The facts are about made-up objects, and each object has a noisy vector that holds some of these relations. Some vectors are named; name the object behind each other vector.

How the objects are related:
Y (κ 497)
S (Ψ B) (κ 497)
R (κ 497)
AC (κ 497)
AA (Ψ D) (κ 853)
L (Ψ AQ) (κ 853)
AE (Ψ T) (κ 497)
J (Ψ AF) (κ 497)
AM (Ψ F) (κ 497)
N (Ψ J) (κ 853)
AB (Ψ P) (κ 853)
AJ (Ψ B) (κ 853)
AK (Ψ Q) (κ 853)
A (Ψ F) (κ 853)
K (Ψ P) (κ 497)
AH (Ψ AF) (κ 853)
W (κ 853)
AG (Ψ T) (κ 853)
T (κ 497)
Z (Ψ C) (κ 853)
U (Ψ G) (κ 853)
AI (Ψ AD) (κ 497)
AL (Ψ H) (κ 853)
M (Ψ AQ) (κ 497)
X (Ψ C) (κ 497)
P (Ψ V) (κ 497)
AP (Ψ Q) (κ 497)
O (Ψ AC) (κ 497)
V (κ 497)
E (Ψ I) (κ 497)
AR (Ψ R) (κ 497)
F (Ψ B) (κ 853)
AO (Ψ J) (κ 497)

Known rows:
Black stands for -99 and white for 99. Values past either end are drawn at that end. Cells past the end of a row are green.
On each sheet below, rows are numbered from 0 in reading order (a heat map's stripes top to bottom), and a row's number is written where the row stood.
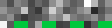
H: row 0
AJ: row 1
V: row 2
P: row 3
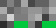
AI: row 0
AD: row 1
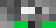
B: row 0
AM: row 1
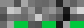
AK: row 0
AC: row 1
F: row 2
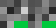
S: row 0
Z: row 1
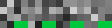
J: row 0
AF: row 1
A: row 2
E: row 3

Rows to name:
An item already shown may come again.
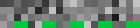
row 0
C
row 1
S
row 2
AG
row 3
I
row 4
N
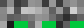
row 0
AF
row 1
AP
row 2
A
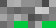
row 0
AE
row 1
AK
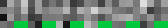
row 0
N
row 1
AH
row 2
AF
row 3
Q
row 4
T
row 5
K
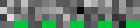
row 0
AO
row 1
W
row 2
X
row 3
AB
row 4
AH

